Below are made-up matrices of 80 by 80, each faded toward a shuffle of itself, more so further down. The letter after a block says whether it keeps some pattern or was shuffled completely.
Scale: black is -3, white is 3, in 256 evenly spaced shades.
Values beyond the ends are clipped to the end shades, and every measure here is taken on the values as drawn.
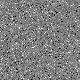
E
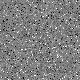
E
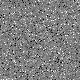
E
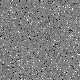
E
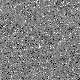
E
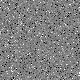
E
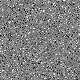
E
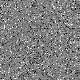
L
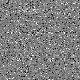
L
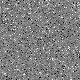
E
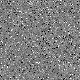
L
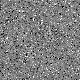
E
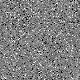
L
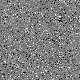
L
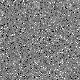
L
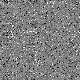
L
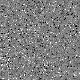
L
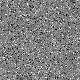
E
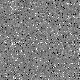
L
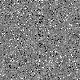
L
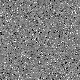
E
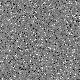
E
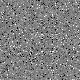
L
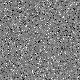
E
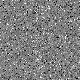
L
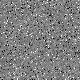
E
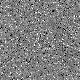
E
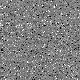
L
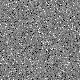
E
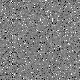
L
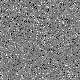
E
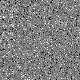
L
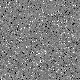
E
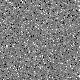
E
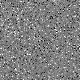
L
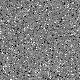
E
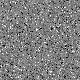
E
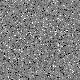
E
